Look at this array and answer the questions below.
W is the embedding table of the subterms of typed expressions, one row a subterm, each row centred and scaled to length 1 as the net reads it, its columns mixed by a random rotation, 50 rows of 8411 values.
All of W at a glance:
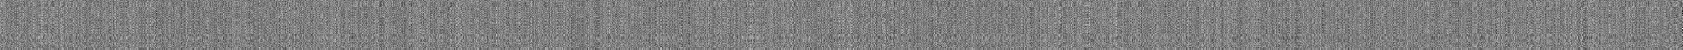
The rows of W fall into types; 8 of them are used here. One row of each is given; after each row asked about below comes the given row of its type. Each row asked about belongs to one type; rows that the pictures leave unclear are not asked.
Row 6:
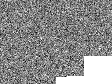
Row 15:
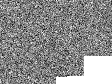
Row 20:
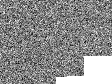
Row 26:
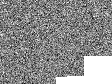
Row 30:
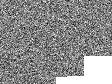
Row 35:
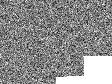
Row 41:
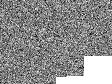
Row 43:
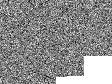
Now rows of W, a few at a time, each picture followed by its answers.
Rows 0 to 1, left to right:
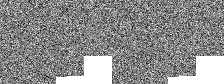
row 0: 43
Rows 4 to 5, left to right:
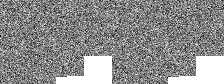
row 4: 26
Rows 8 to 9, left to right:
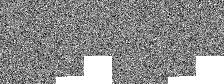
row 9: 35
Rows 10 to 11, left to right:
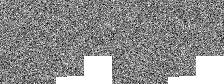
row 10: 30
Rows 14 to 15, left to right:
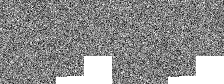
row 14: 6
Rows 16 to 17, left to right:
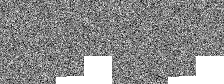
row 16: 6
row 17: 43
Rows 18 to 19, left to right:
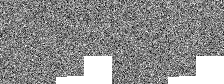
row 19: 41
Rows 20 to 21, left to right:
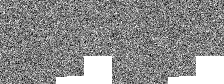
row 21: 35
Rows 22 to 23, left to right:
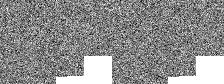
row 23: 43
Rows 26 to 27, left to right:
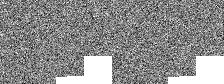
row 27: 30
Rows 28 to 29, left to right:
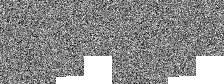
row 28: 20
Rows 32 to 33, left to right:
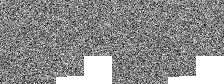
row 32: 30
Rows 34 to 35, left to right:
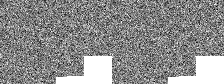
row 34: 35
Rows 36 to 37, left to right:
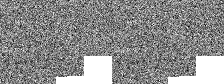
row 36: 15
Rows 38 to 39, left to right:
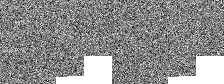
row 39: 41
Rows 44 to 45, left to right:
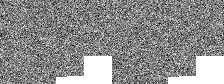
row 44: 35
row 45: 30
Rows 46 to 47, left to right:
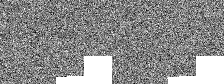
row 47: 26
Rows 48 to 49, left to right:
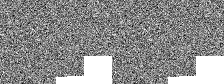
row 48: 26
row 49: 26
